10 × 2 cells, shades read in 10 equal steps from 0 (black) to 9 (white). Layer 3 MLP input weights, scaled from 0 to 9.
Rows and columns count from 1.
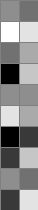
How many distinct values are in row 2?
2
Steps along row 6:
down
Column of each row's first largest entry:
1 1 2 2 1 1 2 2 1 2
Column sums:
40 57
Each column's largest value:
9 8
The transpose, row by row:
5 9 4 0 5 8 0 2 5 2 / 4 8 6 7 5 6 2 7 4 8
